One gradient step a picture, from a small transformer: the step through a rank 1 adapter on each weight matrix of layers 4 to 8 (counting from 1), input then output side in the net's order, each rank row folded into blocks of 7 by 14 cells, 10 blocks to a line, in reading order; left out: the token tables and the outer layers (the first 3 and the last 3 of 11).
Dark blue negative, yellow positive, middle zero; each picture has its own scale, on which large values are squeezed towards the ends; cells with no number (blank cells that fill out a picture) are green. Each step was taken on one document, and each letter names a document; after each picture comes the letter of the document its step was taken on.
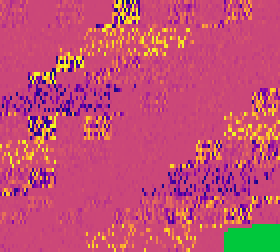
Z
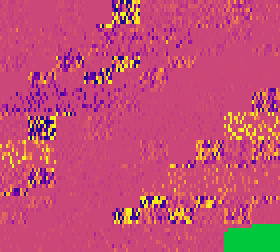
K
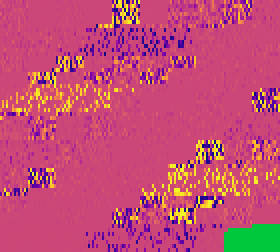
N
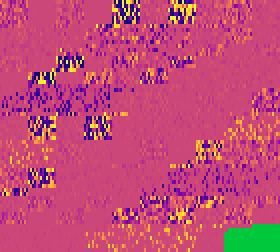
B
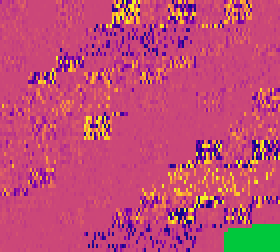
B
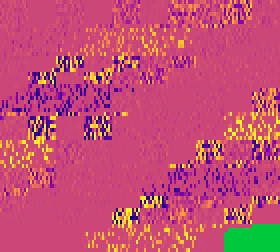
N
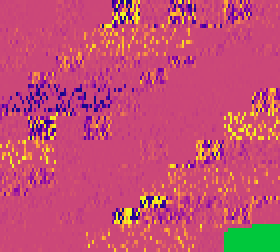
K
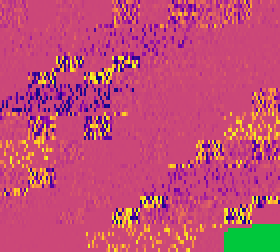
N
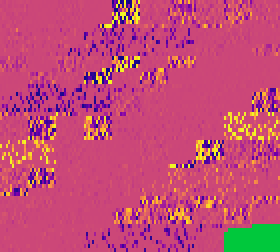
K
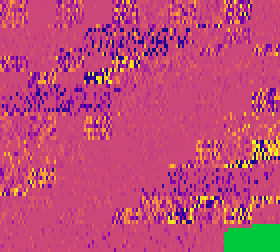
Z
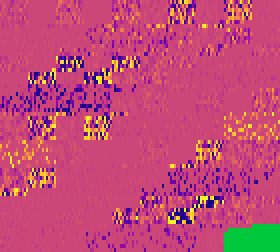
Z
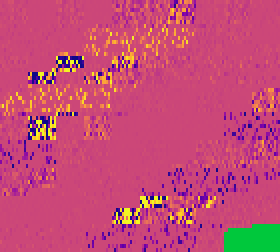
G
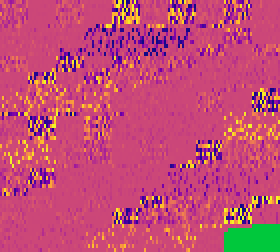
Z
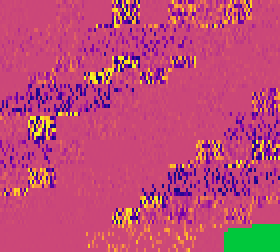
N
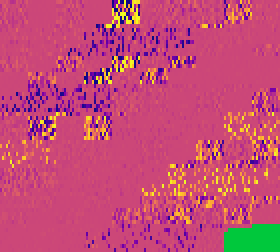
K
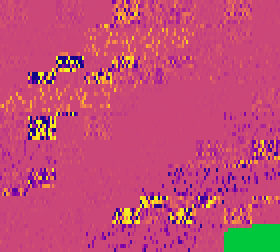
G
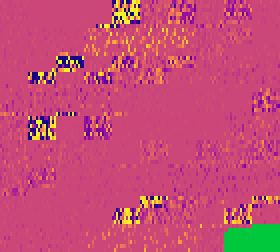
G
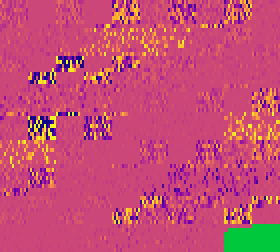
B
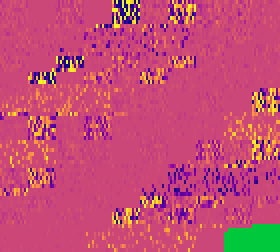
B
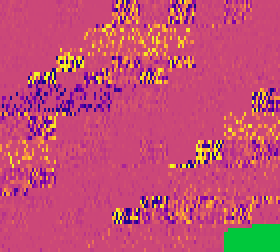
Z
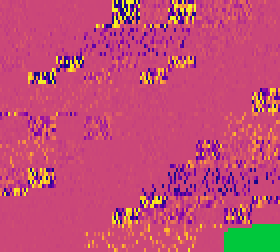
B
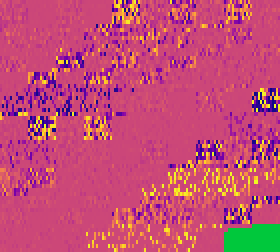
B
